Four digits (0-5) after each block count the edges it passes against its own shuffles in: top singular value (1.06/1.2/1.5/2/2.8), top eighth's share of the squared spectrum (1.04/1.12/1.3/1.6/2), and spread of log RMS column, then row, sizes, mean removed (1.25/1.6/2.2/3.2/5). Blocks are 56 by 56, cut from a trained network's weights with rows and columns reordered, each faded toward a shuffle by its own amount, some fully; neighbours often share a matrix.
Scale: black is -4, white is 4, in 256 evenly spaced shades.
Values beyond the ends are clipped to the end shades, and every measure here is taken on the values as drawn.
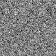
2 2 0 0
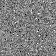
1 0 0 0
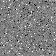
0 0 0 0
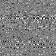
4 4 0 3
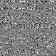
3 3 0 2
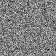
0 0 0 0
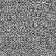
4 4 0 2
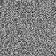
3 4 0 1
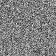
1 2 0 0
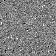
1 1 0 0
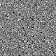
3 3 0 1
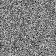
1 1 0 0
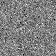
0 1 0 0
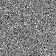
0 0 0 0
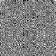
3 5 2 2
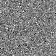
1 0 0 0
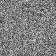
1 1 0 0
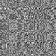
4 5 1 2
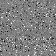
2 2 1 1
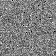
2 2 0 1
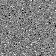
0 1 0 0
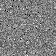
2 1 0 0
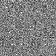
3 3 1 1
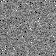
2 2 0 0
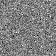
0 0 0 0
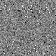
2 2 0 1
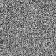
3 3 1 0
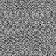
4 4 0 1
